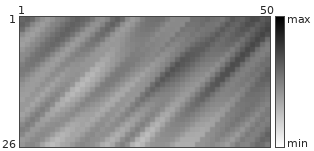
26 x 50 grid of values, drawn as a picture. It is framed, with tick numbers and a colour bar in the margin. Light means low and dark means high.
Ninth with the highest average: top right. Odd rows or columns: none. Grain: diagonal, up to the right. Slope: up to the top right.
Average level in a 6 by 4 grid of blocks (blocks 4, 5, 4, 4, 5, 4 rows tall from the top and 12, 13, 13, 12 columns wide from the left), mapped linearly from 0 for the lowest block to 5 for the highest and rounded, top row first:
3 2 3 5 / 2 1 3 4 / 1 1 3 4 / 0 1 2 3 / 1 1 1 2 / 0 0 0 2
